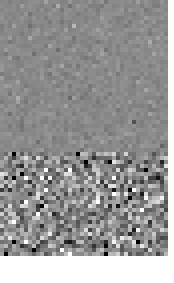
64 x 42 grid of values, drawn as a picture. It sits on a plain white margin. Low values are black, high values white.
Seam: horizontal, 60% of the way down, the top part calmer. Slope: none. Histogram: heavy tails on both sides. Grain: fine. Mirror symmetry: none.
